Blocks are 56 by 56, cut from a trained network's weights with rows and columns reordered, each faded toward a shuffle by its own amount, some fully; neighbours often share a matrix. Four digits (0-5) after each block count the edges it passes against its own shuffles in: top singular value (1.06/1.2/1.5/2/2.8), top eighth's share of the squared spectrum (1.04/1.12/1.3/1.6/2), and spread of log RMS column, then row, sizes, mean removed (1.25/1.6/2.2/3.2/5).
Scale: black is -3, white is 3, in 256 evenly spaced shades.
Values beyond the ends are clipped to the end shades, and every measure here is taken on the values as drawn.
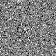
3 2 1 0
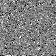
2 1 0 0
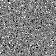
1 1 0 0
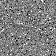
1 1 0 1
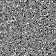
1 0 0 0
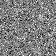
0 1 0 0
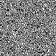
2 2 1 0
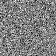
2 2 0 0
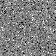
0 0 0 0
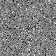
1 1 0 0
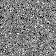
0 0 0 0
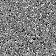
0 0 0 0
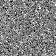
0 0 0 0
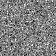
2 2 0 0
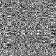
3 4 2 2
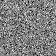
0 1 0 0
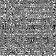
3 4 2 1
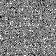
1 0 0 0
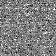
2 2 1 1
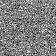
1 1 0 0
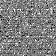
2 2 0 1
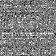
3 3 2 1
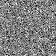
2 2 0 0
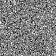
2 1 0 0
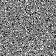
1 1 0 0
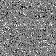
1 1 0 0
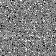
1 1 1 0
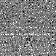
2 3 2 0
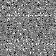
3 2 1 1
